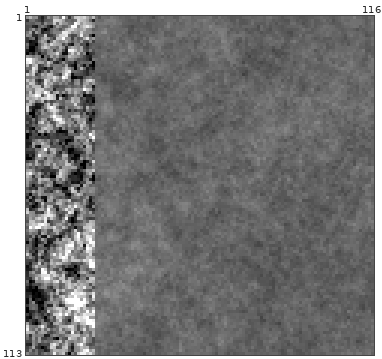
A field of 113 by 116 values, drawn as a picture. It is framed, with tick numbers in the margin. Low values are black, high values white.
Mirror symmetry: none. Stripes: none. Histogram: skewed, a long tail of high values. Grain: blotchy. Seam: vertical, 20% of the way across, the right part calmer. Ninth with the highest average: bottom left.
